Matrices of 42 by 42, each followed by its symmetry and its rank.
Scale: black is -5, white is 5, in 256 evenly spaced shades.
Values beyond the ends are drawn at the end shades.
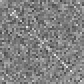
symmetric, full rank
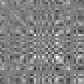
symmetric, rank three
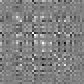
symmetric, rank three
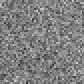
neither, full rank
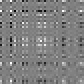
symmetric, rank two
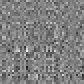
neither, rank five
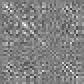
symmetric, rank five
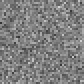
neither, full rank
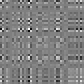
symmetric, rank two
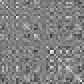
symmetric, rank five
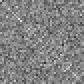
symmetric, full rank
